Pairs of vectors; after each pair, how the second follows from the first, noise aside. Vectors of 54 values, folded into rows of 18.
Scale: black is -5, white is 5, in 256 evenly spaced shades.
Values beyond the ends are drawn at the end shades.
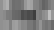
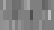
partly zeroed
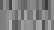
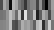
scaled up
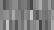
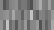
copied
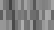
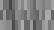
copied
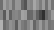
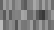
copied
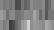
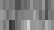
copied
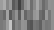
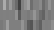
partly zeroed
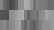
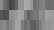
copied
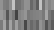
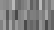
copied
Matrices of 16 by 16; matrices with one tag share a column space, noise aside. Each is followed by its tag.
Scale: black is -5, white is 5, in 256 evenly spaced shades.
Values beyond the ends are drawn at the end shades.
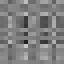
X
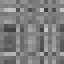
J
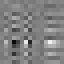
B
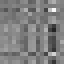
J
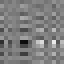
B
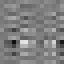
B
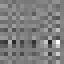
B
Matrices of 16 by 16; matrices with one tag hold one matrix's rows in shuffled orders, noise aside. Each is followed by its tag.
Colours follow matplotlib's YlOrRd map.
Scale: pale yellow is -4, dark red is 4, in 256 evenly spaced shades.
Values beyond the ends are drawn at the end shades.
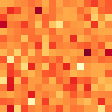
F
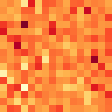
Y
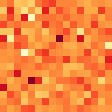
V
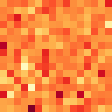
V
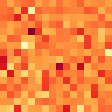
V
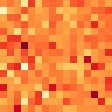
Y
